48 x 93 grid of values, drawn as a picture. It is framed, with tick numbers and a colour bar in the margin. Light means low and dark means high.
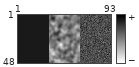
It is made of 1 by 3 panels. Panel 1,1: very high, flat. Panel 1,2: middling, blotchy, strong in contrast. Panel 1,3: high, fine-grained.
